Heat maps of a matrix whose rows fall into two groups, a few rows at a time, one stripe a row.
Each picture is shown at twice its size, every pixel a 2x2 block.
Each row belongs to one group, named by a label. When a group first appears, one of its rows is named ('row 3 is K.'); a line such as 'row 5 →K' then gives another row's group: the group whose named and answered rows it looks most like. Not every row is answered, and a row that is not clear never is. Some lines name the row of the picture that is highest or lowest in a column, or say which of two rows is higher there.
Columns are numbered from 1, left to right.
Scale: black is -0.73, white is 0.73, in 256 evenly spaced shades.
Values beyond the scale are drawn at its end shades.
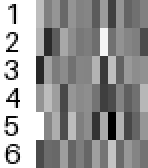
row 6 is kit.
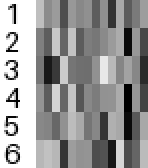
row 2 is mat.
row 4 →mat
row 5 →mat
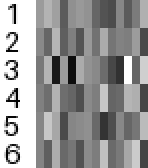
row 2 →mat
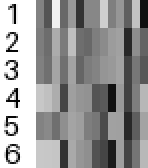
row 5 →mat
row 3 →mat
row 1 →mat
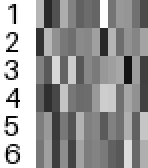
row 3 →mat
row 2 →kit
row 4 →kit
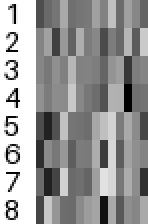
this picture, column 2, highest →8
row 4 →mat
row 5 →kit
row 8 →kit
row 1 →kit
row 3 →mat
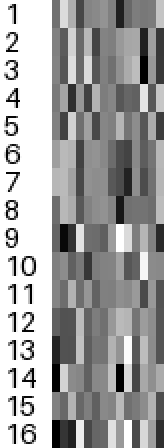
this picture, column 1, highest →7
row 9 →kit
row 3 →mat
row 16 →kit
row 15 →mat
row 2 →mat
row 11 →mat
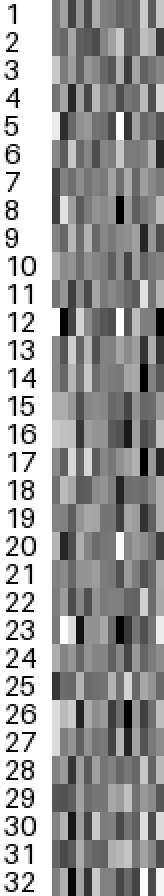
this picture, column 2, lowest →12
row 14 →mat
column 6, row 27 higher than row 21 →No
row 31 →kit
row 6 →mat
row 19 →mat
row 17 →mat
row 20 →kit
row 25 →kit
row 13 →mat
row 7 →kit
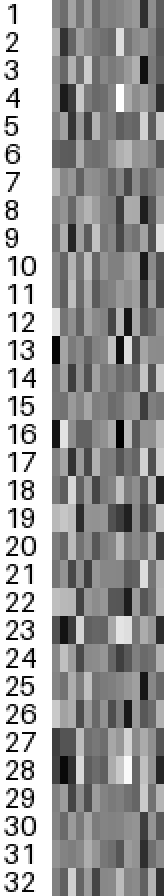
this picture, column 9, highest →4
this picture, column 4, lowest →19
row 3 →mat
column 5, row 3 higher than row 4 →Yes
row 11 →mat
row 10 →mat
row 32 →mat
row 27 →kit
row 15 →mat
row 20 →mat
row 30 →mat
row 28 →kit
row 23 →kit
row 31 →mat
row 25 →mat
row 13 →kit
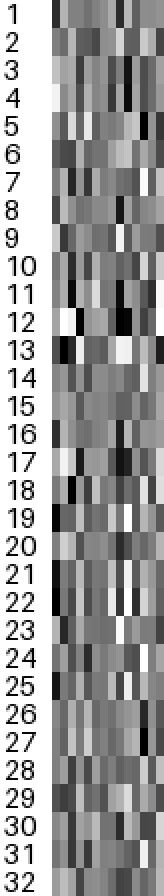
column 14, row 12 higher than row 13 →Yes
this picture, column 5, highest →5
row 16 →kit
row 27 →mat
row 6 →kit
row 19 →kit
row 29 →kit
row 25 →kit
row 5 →mat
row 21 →kit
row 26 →mat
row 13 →kit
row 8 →kit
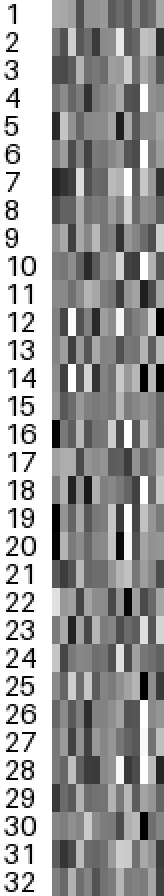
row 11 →mat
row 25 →mat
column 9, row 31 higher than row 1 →Yes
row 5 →kit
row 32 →mat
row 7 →kit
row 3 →kit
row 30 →mat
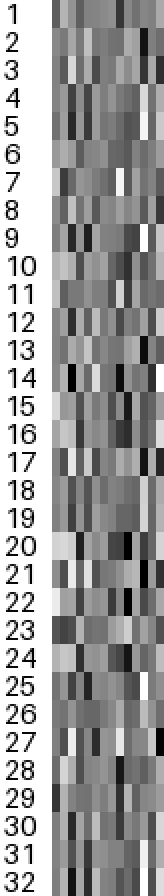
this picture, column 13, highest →27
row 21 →mat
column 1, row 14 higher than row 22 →No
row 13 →mat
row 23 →kit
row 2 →mat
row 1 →kit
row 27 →mat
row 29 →kit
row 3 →mat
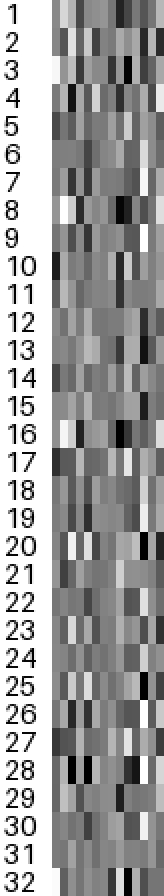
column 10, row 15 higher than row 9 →Yes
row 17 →kit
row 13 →mat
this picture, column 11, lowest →28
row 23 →mat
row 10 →kit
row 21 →kit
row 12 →mat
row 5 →kit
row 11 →kit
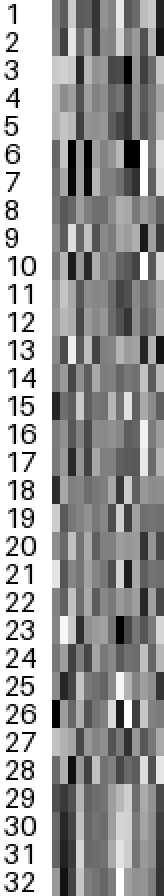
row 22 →mat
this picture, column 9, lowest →23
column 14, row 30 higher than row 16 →No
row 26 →kit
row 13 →mat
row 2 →mat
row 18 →kit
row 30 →kit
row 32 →kit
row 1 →mat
